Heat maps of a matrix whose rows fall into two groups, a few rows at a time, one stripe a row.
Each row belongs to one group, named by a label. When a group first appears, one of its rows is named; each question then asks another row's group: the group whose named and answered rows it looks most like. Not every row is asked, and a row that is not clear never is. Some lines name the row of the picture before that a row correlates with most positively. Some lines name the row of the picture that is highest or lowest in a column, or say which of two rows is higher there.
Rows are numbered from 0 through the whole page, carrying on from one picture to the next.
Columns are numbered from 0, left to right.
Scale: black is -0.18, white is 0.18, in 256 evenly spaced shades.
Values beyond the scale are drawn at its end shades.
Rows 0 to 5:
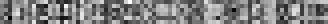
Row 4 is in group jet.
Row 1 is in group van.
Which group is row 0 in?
jet
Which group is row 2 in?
van
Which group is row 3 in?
van
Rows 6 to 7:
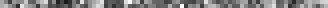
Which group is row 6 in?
jet
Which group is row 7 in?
jet
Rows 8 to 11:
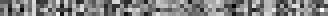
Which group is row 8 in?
van
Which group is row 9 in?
van
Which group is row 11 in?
van
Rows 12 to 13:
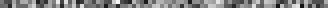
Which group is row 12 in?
van
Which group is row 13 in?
van
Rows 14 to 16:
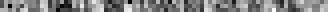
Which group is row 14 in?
jet
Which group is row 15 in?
jet
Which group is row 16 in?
jet
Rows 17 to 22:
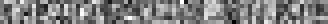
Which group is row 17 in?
jet
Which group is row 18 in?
van
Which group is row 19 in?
van
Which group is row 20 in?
van
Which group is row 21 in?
jet
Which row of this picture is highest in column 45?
17
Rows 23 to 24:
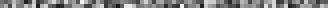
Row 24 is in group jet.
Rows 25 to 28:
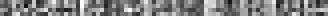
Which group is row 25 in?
van
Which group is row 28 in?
van
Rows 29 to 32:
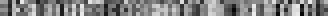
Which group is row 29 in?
jet
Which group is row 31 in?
van
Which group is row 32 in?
van
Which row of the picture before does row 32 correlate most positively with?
26
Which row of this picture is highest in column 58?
29
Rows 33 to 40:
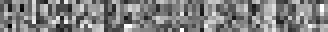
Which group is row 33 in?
van
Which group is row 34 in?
jet
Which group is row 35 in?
jet
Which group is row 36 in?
jet
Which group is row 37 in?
van
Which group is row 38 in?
van
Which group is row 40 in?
jet
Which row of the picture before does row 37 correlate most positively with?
31
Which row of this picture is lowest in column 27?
36
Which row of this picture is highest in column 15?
36
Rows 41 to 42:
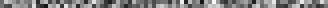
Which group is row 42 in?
van
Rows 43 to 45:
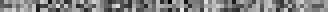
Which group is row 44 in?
van
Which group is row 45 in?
jet
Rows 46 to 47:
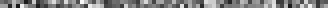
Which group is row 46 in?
van
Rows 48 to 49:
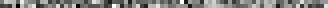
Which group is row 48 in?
jet
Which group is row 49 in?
van
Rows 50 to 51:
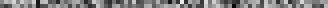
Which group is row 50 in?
jet
